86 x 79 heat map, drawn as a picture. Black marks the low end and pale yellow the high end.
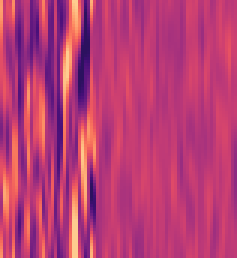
No overall slope runs across the table. Streaks run downward. The right part is calmer, past a seam about 40% of the way across. The distribution is heavy-tailed on both sides.
